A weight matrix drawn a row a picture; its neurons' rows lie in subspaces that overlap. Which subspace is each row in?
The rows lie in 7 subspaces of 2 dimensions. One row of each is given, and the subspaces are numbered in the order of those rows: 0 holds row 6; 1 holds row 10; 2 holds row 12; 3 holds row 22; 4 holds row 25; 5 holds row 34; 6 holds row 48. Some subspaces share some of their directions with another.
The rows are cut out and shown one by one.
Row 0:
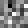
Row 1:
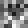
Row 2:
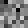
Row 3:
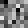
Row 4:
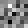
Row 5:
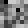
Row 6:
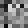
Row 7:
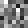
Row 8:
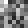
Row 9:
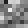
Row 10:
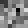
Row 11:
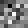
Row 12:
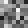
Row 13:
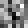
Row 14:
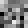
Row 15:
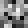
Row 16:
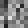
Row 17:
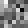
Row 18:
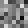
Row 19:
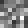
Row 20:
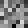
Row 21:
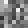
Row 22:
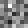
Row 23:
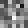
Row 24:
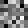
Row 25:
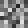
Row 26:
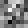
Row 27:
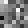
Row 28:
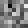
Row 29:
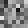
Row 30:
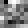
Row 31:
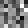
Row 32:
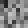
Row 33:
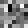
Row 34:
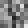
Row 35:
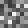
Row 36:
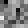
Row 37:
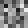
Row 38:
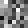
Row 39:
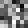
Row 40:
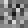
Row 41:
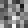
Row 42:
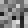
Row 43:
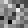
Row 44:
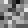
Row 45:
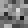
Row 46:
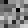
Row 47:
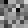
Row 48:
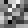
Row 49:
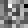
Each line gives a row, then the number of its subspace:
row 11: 3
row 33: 0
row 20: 4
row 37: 1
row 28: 3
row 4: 3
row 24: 1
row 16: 0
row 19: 4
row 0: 3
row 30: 6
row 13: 5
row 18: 1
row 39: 5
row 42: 4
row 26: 6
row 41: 5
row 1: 2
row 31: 1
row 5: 6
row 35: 3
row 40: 2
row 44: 6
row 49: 3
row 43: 3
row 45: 2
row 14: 4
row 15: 2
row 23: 5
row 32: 1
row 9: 6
